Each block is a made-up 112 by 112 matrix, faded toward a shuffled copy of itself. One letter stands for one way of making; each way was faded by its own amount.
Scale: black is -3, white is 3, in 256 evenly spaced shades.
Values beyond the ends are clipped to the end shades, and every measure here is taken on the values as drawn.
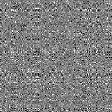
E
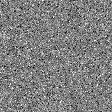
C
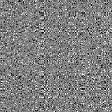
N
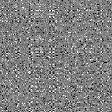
N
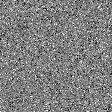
C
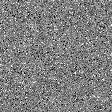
C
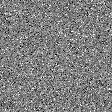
C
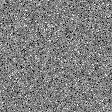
C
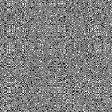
N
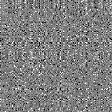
N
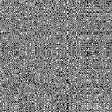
N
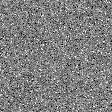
C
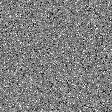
C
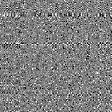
N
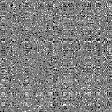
N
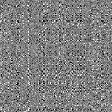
E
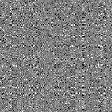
E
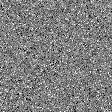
C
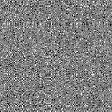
N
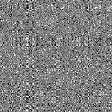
N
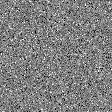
C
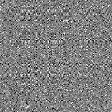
N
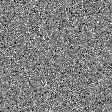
C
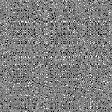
N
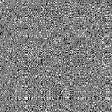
N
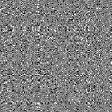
E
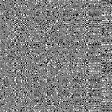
N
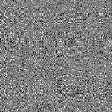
E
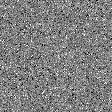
C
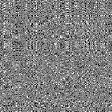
E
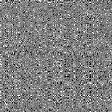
E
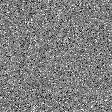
C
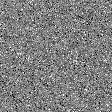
C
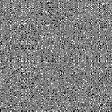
N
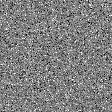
C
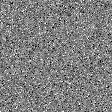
C
